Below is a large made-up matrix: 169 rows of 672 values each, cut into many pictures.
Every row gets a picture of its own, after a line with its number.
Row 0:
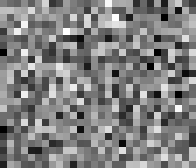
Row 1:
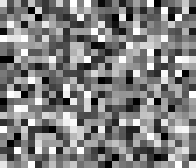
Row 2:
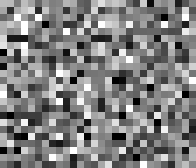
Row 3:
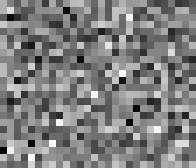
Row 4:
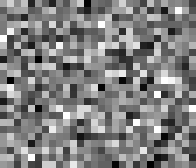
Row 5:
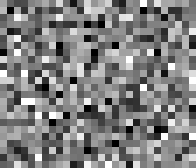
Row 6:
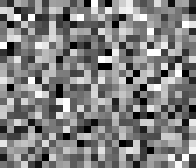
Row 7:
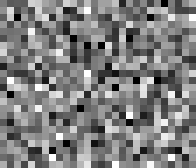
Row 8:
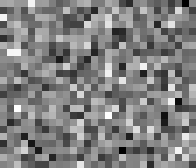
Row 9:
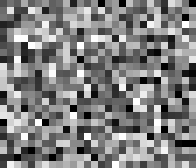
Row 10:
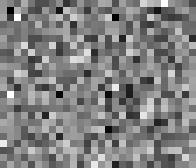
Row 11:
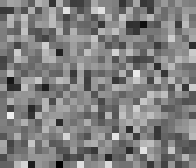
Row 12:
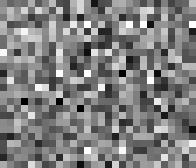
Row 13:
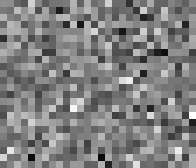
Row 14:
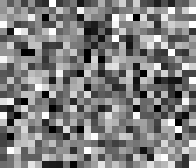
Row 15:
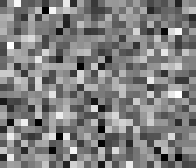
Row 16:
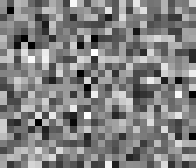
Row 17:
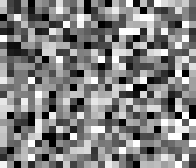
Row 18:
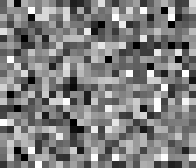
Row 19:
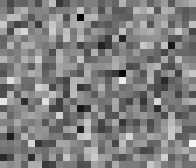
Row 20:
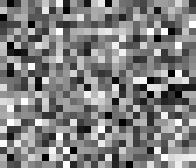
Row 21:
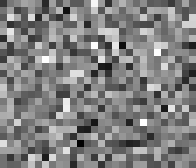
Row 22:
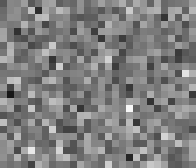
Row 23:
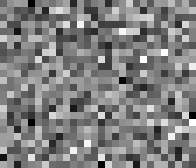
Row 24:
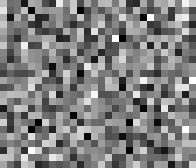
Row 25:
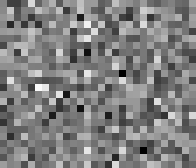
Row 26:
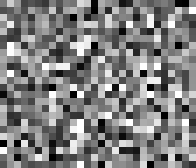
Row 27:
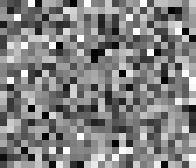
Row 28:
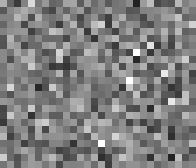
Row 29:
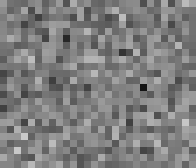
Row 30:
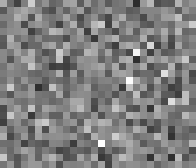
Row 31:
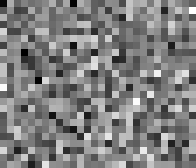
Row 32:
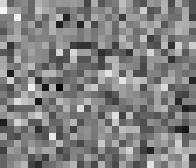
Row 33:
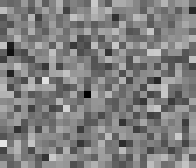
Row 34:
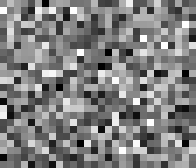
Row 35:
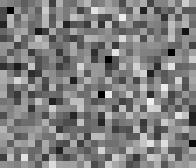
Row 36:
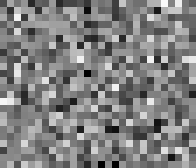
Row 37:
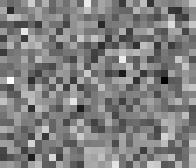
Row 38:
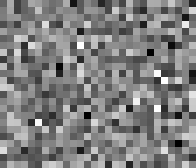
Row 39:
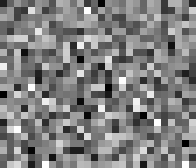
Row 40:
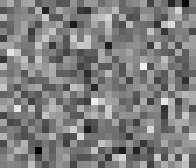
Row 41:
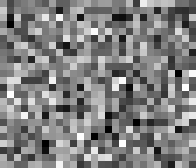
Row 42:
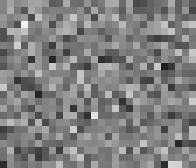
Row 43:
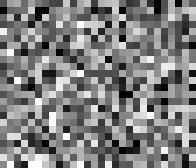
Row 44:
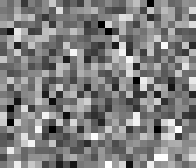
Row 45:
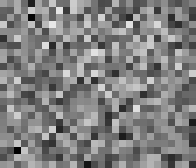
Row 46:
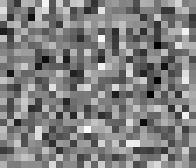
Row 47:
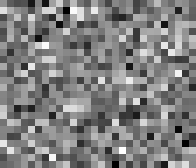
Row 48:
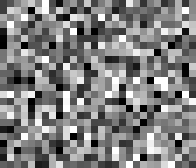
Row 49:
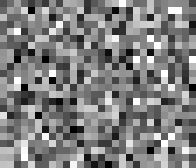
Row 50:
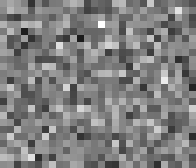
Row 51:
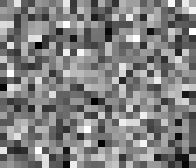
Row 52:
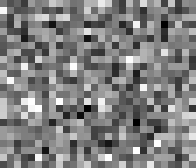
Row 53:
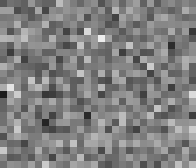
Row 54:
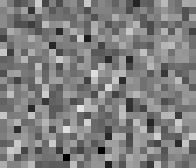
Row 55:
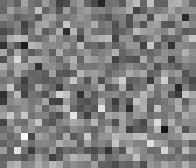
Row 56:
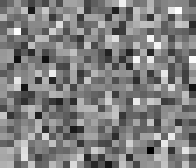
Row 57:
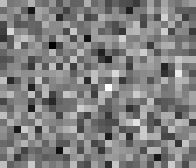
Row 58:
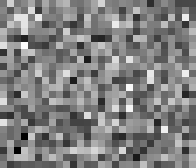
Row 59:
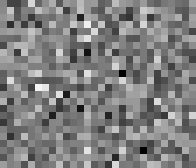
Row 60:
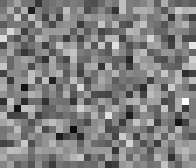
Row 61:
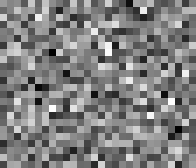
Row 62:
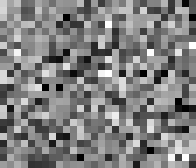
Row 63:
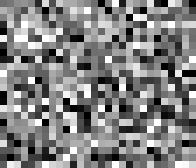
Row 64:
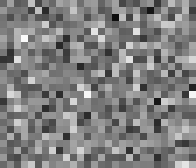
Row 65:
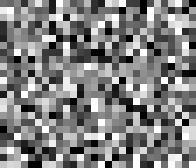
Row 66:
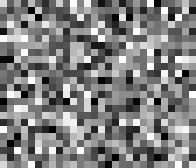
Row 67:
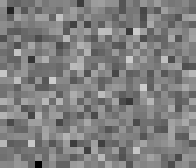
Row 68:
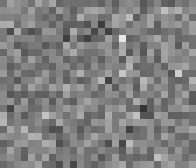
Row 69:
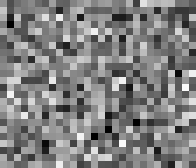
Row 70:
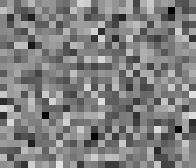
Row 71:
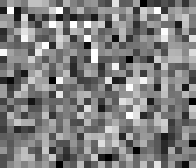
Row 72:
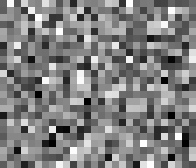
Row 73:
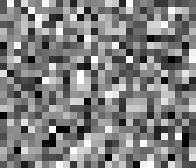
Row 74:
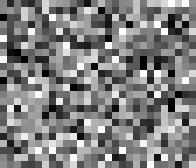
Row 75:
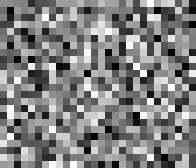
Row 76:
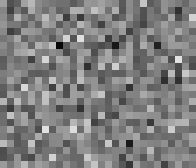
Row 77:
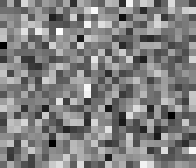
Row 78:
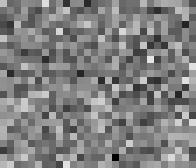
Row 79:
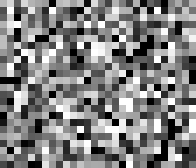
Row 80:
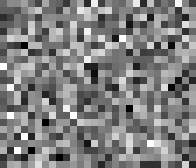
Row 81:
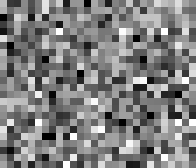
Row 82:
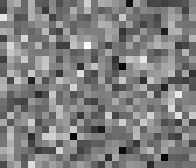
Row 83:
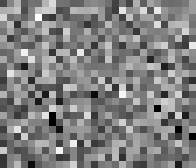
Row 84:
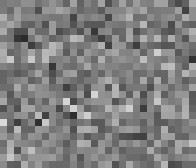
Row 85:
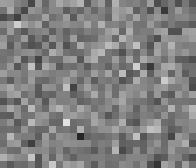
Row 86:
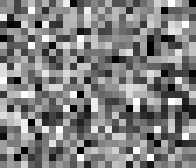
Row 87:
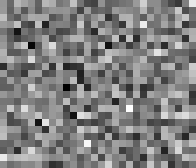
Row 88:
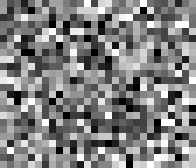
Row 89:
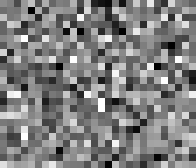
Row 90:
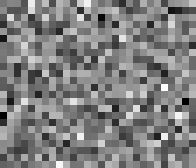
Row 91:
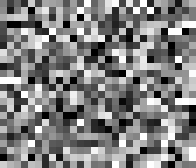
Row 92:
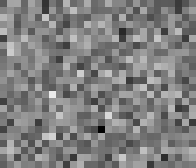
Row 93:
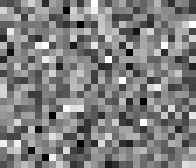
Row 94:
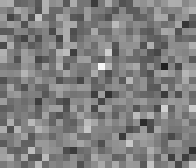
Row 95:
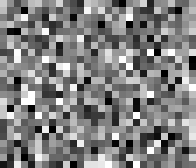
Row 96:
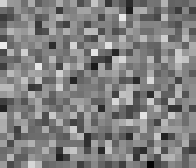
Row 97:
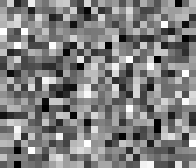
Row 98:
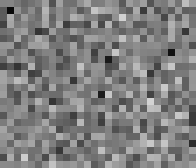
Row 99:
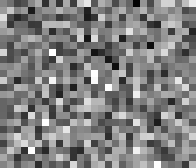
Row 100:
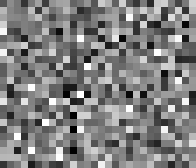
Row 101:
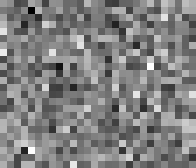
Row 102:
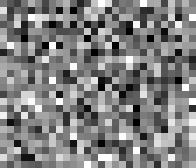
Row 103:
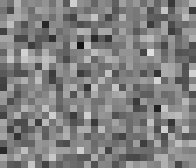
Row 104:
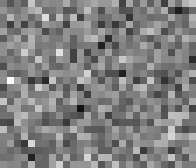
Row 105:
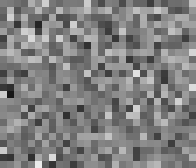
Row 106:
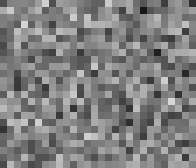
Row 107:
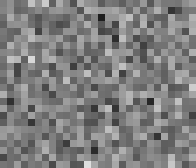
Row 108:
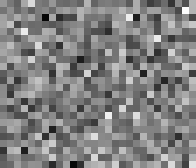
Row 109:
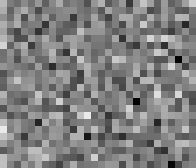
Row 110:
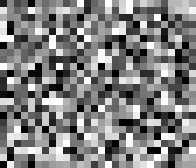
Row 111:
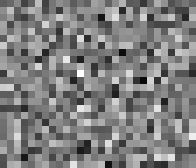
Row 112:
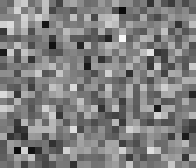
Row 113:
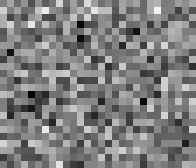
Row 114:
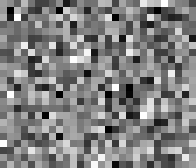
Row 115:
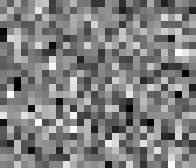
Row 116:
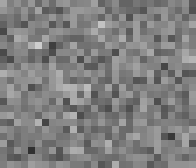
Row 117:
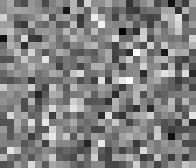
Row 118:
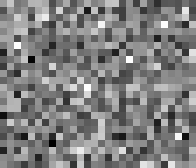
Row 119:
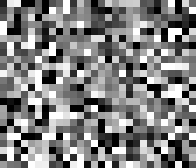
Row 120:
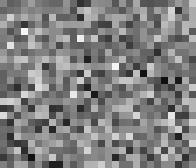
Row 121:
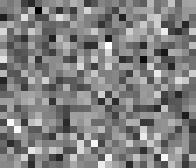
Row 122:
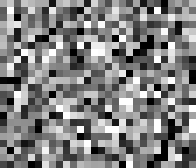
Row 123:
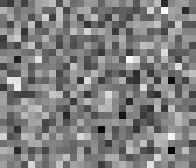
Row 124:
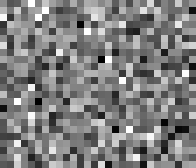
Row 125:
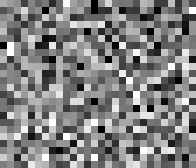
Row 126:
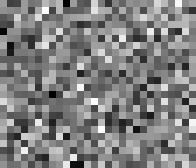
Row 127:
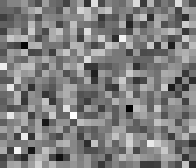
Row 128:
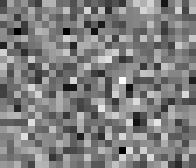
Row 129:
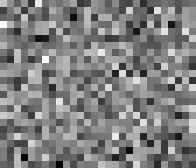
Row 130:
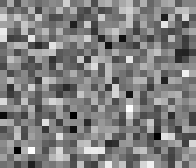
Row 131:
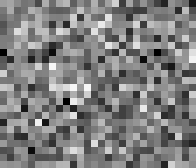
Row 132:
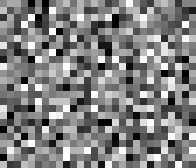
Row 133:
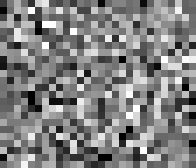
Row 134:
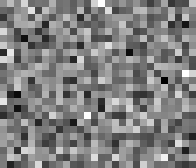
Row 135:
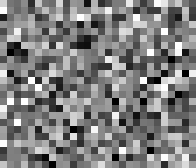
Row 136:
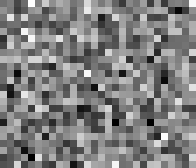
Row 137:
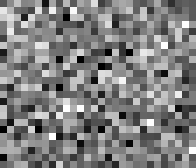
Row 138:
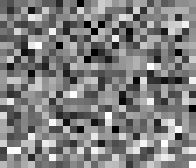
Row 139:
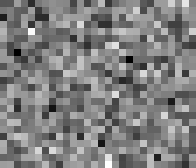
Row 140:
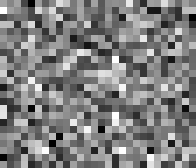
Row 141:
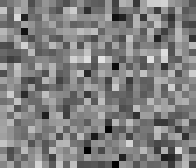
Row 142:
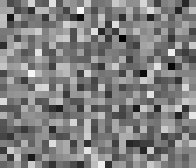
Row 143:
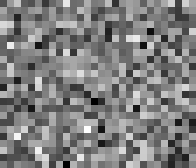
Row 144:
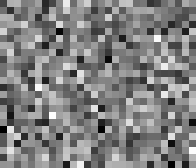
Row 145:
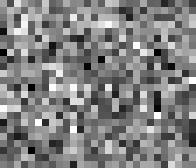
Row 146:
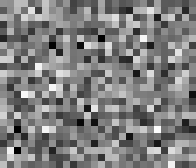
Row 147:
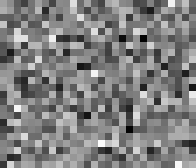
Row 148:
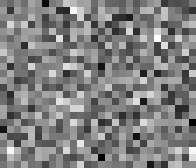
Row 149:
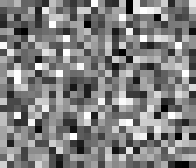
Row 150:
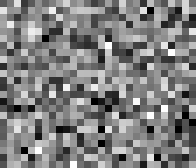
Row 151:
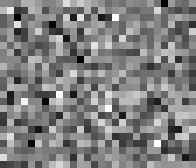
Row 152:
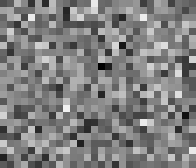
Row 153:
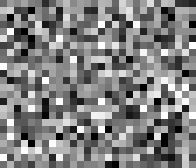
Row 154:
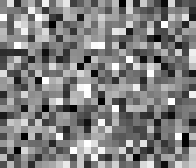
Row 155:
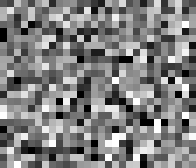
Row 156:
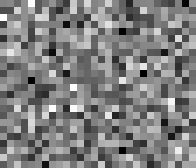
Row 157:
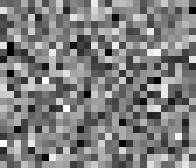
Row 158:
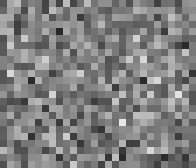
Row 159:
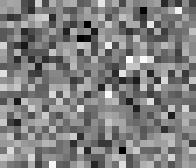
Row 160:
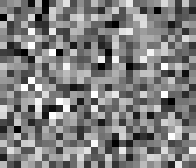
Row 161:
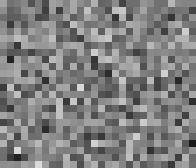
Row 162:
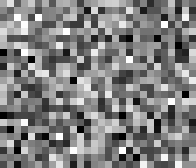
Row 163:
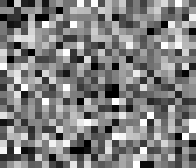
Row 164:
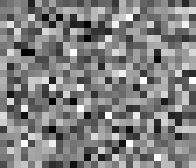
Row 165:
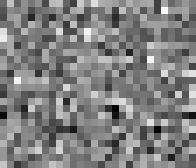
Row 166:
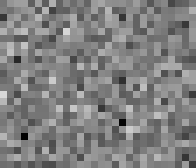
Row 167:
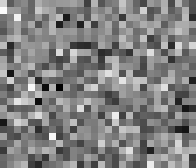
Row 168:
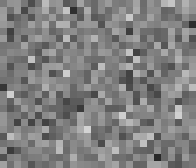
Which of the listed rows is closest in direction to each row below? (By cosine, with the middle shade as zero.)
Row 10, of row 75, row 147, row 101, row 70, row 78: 75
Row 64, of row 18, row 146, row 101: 101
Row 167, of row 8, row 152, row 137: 137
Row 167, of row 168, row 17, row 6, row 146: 6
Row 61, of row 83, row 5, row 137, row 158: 83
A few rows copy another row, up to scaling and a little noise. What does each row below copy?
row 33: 157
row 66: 1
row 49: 56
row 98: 35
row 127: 80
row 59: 25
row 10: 114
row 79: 122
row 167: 32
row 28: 30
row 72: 73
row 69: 41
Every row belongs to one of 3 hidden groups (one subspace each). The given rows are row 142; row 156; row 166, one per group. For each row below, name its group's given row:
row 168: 156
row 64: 166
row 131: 166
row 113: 156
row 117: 156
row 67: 142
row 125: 156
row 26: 156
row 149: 166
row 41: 142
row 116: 166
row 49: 142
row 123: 142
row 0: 166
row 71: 142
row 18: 166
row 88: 142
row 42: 166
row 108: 142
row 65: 166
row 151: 142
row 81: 156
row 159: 142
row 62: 156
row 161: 166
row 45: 142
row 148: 156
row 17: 156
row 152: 156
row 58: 166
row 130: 166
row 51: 156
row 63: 166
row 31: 166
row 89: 166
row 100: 166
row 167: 156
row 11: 142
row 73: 166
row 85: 142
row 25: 142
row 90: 142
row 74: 156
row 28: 156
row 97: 166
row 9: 166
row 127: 166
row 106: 166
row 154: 166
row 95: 142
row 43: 156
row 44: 142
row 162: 166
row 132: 156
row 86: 166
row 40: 156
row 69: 142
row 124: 156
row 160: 156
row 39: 166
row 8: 156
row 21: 156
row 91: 142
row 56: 142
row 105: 142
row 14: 142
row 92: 156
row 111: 166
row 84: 166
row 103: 166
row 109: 166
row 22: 166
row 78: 156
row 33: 156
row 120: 142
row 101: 166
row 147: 166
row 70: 142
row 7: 142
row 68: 142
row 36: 142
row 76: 142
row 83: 156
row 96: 166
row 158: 156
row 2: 166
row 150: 156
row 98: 142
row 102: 142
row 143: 156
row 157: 156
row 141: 142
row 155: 166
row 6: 156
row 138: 142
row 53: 166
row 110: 166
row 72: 166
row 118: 166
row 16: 166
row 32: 156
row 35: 142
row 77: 166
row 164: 142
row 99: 166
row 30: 156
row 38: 166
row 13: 156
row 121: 156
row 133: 142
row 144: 156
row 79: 142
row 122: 142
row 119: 156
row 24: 166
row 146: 166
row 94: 156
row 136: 142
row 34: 156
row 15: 156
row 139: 156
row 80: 166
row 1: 166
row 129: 142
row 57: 166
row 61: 156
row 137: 156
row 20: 156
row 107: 142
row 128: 166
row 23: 156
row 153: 142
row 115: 166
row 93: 156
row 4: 142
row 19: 142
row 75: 142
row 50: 142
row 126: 156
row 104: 142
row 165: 166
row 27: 142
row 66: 166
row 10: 142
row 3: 142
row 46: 156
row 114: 142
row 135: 156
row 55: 166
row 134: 166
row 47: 156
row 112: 166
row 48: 166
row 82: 156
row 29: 166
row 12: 142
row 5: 142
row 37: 142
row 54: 166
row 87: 166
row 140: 156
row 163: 166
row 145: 166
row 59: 142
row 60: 142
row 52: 142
